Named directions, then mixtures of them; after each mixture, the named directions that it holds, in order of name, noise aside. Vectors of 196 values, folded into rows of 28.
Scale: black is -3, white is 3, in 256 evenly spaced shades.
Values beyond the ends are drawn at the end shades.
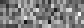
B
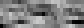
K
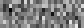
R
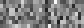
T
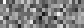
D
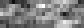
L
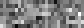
B, K, T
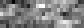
L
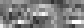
K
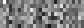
D, T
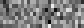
B, R, T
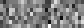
B, T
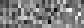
B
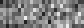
B, D, L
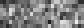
B, L, T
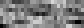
K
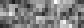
K, L, T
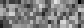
K, L, T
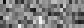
D, K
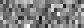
D, R, T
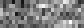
L, R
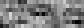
K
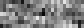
K, L, R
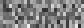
R, T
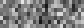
D, T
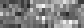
L, R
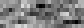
K, L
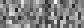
T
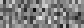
B, D, R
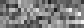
B, K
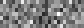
D, T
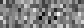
B, D
